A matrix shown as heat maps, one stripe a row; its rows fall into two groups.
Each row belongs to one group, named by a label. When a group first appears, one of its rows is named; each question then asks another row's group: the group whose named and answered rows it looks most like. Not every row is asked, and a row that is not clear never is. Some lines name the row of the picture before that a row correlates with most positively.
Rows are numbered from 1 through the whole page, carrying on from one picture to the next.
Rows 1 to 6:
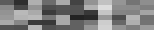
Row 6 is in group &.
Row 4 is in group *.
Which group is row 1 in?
&
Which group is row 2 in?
&
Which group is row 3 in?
*
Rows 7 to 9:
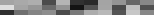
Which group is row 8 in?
*
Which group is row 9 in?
&
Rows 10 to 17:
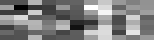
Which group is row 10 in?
&
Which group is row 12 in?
&
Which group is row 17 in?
&
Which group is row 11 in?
&
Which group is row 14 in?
*
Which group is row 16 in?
&
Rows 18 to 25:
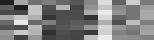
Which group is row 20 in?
&
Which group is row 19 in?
&
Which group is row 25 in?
&
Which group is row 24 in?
*
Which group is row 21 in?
*
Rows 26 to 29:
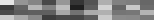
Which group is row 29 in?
*
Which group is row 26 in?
*
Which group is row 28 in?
&
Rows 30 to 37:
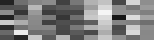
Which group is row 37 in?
&
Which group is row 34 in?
*
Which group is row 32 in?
&
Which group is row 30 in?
&
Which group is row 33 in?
&
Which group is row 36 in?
*
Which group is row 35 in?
&
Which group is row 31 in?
&
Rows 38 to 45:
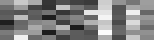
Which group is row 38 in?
*
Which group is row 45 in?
*
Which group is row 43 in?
&
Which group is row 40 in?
&
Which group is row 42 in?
&
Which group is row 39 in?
*
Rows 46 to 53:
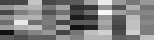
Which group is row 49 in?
*
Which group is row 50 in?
*
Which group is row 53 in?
&
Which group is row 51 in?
*
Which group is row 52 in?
&
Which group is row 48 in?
&
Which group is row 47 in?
*
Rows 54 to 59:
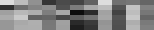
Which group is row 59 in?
*
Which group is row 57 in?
*
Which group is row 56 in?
*
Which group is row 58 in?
*
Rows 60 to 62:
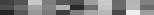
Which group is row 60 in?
&
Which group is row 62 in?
&
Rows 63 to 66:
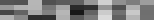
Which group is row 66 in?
*
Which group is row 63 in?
&
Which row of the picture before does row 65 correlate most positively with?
61
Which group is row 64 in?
*
